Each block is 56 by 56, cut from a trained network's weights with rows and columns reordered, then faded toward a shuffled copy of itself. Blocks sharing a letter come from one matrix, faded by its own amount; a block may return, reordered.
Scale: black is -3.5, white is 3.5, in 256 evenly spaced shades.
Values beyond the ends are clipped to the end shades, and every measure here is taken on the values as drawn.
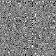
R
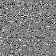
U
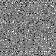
U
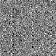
R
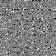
U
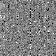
R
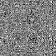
R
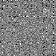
R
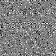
U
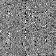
R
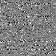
U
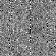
R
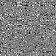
U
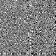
R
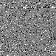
U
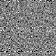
R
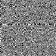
R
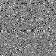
U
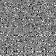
U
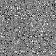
U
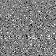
U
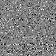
U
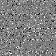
U
